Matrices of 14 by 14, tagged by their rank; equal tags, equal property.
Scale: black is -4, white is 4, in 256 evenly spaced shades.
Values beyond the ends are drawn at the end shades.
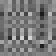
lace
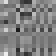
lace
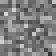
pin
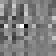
lace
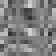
lace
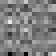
lace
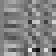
lace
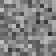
pin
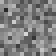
pin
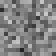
pin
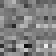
lace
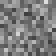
pin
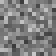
pin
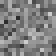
pin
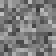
pin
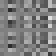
lace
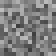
pin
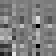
lace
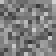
pin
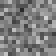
pin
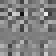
lace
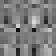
lace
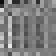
lace
